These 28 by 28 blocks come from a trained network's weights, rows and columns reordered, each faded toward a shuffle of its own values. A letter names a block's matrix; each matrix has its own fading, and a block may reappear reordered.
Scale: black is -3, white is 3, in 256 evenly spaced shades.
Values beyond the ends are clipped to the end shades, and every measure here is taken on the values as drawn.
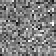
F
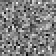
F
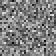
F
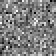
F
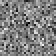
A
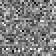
F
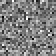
F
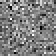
A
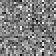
A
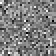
F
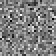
A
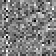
A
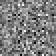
A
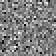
A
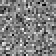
A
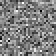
F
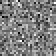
F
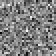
F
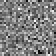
F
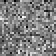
F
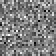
F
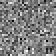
A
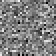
A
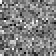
A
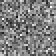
F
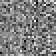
A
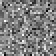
F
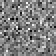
F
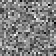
F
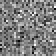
A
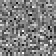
A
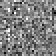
A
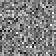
F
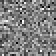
A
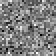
A
